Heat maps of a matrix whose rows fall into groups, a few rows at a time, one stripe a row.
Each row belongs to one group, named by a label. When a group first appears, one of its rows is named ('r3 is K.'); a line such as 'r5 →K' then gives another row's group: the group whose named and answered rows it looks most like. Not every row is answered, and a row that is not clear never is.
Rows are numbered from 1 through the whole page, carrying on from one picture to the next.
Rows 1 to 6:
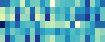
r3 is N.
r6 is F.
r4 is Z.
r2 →N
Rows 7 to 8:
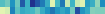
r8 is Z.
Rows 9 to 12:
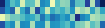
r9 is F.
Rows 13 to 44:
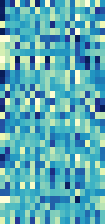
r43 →N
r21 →N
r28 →F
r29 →F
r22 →N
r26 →F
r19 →N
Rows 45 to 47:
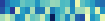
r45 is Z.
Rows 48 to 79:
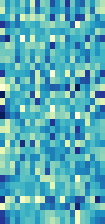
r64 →Z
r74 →F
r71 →N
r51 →Z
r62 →F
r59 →N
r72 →N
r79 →Z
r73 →Z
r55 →N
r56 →N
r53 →F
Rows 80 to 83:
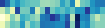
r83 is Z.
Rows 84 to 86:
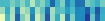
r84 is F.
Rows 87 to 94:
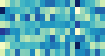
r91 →Z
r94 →N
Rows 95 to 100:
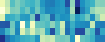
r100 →Z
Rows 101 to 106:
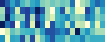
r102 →F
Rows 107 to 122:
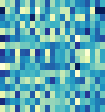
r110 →F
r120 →N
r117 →Z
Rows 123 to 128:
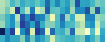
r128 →F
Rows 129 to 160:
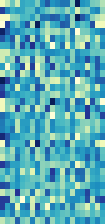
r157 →F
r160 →N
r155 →Z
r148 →Z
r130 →Z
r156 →N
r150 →N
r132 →F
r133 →Z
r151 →N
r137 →N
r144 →N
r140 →Z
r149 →F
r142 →Z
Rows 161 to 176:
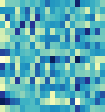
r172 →N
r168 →Z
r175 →Z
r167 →N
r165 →N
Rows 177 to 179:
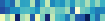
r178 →Z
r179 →N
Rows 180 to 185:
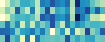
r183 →F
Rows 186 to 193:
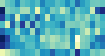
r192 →Z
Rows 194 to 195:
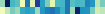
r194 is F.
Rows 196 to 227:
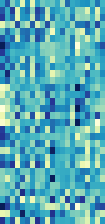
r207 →F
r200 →F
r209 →N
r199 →N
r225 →Z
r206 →F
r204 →F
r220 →N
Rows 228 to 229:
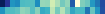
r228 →Z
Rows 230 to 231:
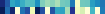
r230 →Z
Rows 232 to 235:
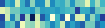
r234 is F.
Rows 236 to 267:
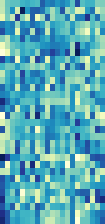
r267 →Z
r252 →F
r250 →Z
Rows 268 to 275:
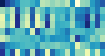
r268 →Z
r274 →Z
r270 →N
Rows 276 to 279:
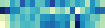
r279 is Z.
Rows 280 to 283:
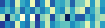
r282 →F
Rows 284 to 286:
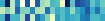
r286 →F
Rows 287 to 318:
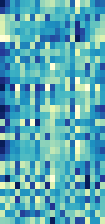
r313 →N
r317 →F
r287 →Z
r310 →N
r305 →Z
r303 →Z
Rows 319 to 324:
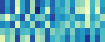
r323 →N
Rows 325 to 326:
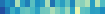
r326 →Z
